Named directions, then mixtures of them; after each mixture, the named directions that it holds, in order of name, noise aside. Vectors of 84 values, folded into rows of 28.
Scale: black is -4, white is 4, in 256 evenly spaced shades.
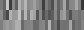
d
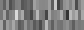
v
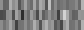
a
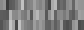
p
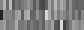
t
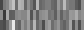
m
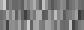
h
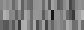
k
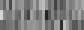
t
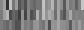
d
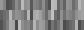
p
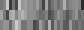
a, d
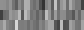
d, t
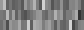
h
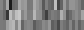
d, p, v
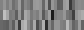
k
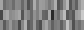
a, k, v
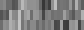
d, p, t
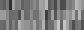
t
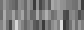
a, t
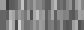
p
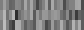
a, m, v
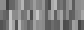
p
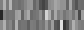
t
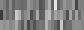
t, v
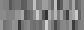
h, v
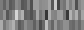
v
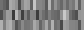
a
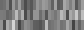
m, v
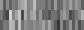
a, d, p
